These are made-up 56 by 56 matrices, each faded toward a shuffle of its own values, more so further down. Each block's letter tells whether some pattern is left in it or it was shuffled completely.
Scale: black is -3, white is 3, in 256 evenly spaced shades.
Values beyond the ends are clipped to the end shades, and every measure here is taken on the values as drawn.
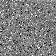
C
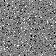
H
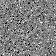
C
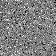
C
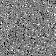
H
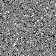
C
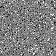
H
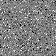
H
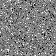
C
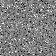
C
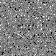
H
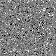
C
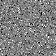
H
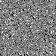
C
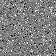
C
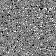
H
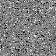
H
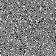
H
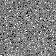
H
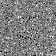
H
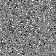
H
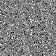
H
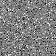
H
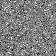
C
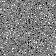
C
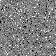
C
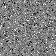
C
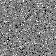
C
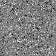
C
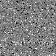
H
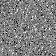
C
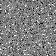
C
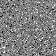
C
